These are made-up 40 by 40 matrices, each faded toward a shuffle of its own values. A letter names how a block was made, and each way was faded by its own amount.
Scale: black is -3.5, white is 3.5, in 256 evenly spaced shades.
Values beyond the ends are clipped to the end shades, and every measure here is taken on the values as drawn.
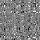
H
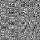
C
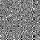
C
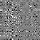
H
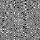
H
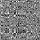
C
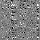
H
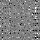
H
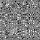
C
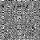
C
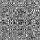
C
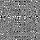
H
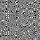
H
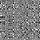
C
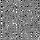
H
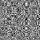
C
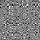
C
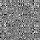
C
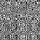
C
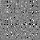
H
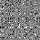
C
